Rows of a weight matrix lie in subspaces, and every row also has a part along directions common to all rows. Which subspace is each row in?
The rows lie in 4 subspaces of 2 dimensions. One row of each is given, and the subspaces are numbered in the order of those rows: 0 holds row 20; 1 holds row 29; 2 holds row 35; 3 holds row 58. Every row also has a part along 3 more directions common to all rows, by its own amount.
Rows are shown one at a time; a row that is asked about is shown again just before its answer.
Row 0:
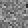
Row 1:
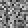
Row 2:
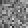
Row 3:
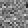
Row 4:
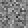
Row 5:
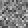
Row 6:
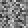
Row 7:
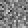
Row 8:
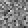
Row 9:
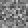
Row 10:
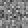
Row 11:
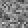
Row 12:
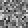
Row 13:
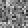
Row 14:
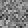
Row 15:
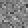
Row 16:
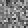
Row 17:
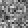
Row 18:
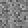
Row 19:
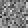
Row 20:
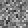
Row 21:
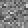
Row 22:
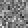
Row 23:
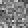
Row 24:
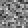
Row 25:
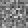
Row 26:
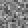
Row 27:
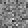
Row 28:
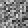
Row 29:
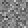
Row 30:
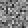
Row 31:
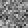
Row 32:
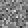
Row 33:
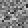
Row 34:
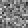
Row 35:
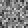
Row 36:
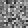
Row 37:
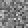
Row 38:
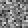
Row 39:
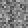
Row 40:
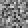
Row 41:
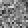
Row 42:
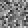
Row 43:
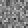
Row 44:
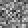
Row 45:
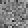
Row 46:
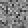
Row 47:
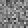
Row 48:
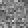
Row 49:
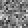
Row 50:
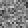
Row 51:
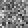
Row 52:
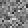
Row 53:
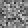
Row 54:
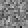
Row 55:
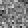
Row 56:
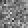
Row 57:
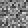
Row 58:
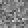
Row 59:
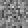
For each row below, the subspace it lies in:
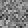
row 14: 0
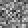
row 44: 0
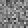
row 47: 2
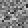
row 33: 3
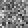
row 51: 2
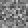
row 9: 0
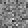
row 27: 3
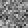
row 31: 0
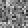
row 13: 2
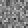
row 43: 2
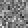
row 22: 2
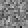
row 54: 0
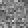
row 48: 3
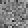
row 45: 3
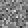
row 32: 0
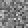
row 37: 2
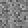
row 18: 1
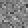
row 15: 3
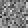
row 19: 1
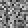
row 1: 1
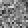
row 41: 3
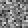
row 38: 1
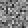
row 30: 1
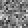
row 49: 0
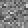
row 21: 3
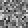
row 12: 0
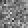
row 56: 3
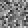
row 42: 1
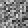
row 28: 0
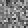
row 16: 2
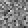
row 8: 1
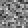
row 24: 2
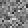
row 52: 3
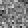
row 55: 3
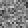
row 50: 3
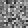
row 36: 2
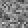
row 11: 2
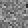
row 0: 3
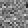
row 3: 3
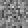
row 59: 0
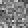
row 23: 3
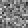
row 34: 2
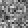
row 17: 3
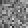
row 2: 3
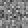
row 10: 0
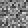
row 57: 1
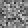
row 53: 2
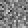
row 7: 1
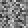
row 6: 1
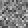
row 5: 0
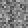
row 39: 1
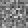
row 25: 0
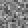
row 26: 2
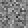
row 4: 1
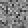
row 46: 1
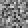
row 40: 0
